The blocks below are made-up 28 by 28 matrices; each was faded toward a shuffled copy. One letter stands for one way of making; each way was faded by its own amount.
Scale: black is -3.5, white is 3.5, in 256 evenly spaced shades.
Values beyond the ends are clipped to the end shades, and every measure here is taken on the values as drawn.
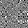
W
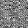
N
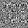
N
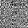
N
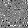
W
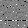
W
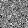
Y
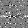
W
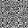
N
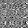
N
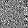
N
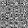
N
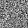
Y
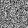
Y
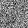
Y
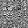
N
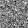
Y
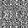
N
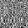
N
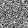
Y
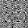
N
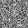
Y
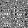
W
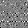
W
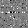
W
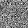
Y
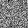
Y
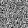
Y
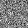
Y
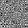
N
